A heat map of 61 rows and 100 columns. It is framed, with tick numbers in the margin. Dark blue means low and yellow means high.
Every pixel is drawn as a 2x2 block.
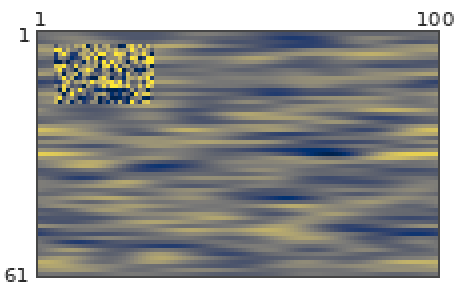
Grain: streaks across. Roughest part: top left. Odd patch: rougher, in the top left. Slope: none.
